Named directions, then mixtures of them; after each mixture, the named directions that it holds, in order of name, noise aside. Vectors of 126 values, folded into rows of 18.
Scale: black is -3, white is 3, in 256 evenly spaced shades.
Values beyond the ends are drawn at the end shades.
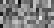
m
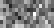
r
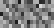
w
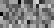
m, w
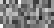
m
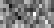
r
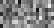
m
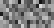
w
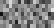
r, w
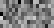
m, w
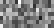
m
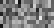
m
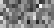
r, w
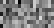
m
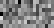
m, w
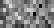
r
